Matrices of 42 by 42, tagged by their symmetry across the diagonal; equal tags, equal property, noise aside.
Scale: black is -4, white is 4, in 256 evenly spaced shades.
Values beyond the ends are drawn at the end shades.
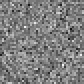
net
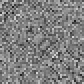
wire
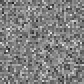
wire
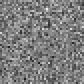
net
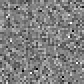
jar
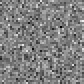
net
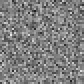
jar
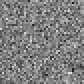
jar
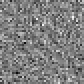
jar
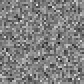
wire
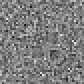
wire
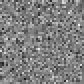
jar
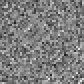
wire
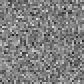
net
